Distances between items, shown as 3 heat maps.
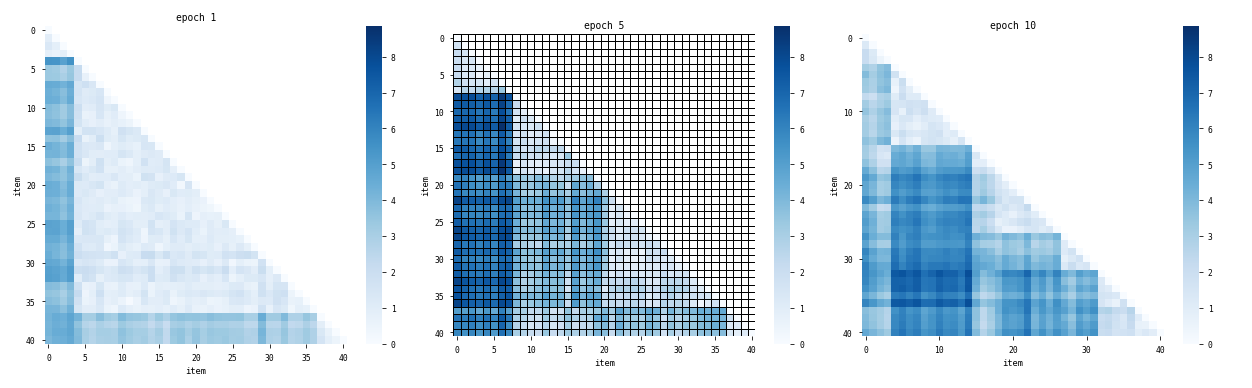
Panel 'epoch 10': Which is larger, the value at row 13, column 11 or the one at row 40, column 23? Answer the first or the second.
the second
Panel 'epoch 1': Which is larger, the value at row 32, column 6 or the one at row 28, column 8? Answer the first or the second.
the first
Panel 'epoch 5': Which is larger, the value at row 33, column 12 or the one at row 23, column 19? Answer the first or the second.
the second
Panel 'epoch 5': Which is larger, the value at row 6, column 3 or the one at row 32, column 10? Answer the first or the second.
the second
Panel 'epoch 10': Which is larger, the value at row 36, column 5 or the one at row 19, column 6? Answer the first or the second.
the first
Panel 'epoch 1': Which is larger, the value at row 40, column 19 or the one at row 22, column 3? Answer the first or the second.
the second
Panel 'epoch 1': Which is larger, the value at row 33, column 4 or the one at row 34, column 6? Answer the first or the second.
the first
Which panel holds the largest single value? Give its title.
epoch 5
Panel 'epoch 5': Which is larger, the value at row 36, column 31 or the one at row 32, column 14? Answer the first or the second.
the second
